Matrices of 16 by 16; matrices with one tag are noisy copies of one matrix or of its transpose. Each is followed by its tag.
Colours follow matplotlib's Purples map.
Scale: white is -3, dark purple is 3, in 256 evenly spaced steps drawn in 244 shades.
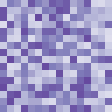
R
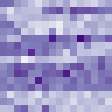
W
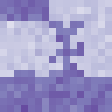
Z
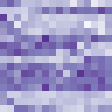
W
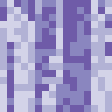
W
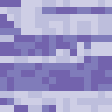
W
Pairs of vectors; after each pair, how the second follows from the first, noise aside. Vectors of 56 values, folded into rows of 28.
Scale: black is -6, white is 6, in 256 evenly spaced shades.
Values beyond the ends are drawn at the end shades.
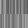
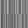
shuffled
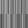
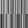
scaled up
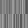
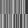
scaled up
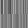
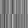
shuffled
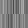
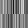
scaled up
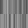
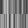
scaled up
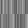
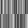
scaled up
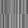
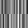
scaled up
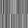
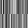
scaled up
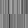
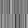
shuffled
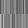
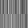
shuffled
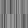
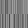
shuffled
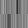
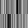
scaled up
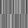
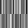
scaled up
